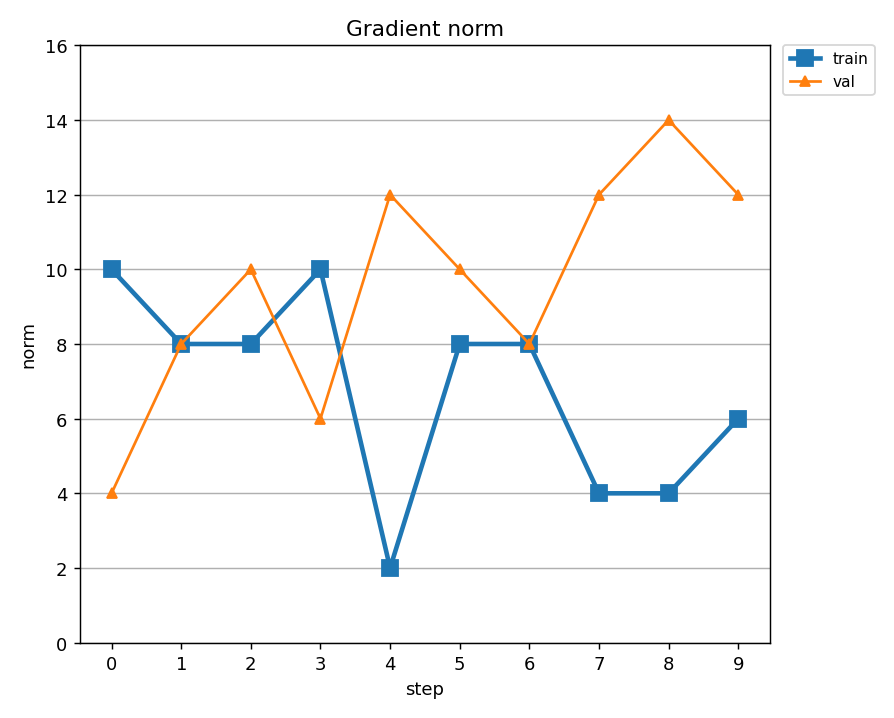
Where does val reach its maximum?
8
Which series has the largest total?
val
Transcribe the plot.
Title: Gradient norm
x-axis: step, ticks 0 1 2 3 4 5 6 7 8 9
y-axis: norm, ticks 0 2 4 6 8 10 12 14 16
Legend: train, val
Values:
train: 10 8 8 10 2 8 8 4 4 6
val: 4 8 10 6 12 10 8 12 14 12
